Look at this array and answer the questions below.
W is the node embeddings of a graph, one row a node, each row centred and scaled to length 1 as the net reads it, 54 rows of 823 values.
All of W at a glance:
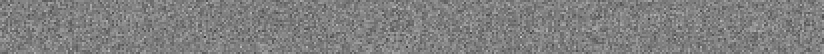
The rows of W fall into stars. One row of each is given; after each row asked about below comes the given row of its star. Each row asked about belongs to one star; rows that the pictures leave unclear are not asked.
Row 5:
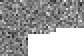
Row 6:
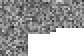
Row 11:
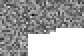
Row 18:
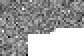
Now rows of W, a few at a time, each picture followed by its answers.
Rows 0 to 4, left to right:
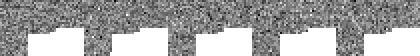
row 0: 11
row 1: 18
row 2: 18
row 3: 5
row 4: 6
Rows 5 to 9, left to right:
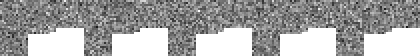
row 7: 5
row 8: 5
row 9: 11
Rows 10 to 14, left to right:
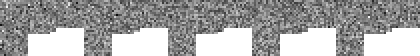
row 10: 6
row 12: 18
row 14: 11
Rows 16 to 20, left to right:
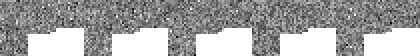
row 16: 6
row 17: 11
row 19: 6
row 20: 18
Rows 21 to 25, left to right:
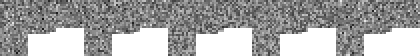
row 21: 18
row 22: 18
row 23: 11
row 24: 18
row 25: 18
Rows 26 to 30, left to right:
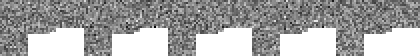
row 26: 5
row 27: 11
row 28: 11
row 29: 11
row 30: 11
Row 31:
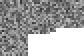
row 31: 18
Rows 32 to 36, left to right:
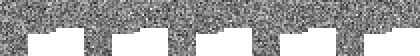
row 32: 6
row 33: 5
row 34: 11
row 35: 6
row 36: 5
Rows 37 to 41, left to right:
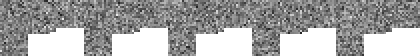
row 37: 5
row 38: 6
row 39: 6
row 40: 6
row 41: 18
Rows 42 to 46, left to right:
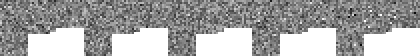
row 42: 11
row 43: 6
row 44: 5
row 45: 6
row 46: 18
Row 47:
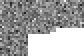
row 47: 5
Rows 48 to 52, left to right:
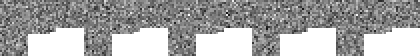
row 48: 18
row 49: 5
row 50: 5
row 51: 18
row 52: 5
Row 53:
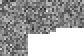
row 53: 11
